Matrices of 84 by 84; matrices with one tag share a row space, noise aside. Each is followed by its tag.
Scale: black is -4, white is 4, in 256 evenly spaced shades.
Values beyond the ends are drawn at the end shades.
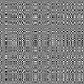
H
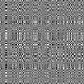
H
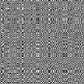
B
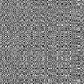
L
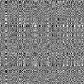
H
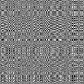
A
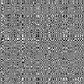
B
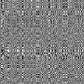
B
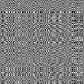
A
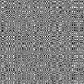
A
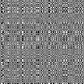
B
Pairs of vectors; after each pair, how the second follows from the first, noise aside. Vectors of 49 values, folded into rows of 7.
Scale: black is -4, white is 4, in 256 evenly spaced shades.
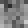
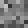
sign-scrambled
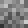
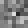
wrapped around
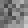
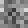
wrapped around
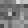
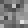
wrapped around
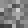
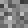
wrapped around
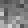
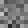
sign-scrambled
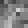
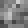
wrapped around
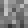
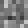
wrapped around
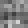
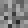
sign-scrambled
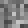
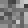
wrapped around
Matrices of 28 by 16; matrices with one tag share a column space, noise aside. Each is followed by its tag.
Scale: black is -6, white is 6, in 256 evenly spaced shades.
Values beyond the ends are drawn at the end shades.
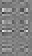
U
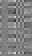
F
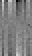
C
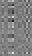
F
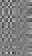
F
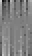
C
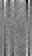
C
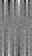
C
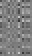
F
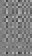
F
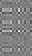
U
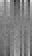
C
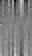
C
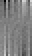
C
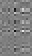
U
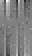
C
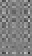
F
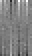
C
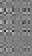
U
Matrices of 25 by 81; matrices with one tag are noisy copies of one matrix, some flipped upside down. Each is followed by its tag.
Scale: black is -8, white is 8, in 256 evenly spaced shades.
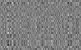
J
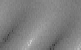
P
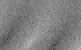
P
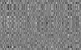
J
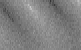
P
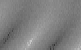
P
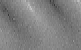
P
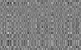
J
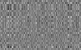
J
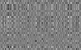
J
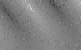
P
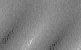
P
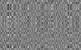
J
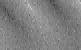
P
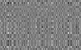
J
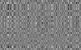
J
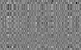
J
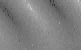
P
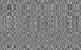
J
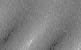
P
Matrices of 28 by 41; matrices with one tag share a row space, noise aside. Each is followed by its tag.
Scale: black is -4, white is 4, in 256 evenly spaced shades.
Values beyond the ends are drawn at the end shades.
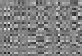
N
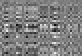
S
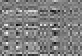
S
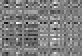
S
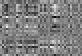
S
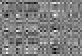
S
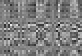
N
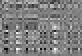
S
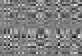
N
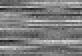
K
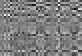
N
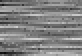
K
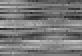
K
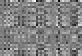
N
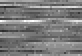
K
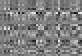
N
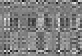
N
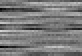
K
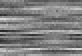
K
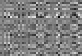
N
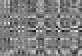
N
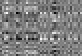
S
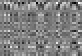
N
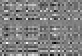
S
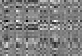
S
